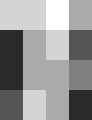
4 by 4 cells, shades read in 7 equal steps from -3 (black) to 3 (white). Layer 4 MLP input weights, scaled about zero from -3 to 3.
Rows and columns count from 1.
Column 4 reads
1 -1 0 -2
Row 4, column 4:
-2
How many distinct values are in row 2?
4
